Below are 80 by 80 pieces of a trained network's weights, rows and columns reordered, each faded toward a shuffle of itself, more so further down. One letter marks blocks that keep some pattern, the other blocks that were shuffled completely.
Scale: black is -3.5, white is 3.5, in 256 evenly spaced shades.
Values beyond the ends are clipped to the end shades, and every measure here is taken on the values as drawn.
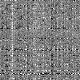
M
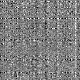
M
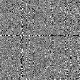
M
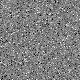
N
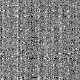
M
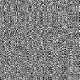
M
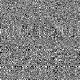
M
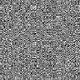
M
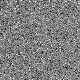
N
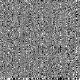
M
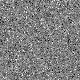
N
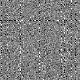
M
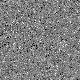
N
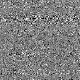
M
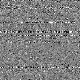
M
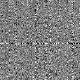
M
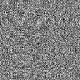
M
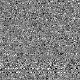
M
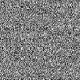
M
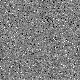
N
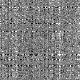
M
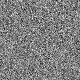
N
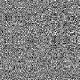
M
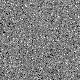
N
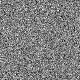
N
